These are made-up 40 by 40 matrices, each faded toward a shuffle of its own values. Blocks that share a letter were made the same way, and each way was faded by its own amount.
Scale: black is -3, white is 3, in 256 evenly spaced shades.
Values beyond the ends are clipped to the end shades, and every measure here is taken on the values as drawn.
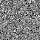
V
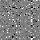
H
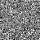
V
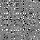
H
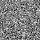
V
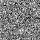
V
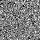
V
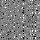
H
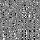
H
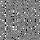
H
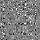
H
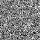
V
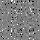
H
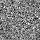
V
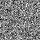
V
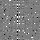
H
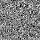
V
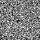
V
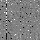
H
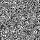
V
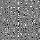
H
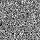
V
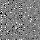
H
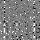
H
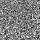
V
